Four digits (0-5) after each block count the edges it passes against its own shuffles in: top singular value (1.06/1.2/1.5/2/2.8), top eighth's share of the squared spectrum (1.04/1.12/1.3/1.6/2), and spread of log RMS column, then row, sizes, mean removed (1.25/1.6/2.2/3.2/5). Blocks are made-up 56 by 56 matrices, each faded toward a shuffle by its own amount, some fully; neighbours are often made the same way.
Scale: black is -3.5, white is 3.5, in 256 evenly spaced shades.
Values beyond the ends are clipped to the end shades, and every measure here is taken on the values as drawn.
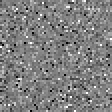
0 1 0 0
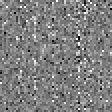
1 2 2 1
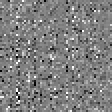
2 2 3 1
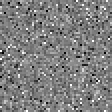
0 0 0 0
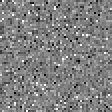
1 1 0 0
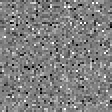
2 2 0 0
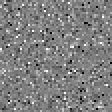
1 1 0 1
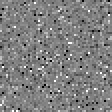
0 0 0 0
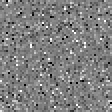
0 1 0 0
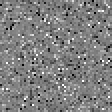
0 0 0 0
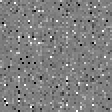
2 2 1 1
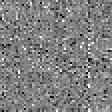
4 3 2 1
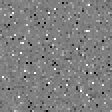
0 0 0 0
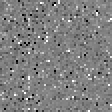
1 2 1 1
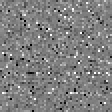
1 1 0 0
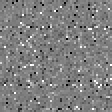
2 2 0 1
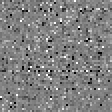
2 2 1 2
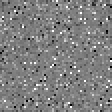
1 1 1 1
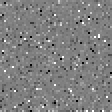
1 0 0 0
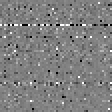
3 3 1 2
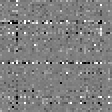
3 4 2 3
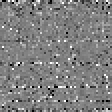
2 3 2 3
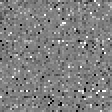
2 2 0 1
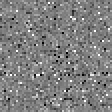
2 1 0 1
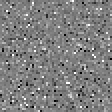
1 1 0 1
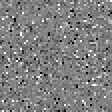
0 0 0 0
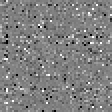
2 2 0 1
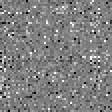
1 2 2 2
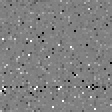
2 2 0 0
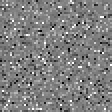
0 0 0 0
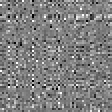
4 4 2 2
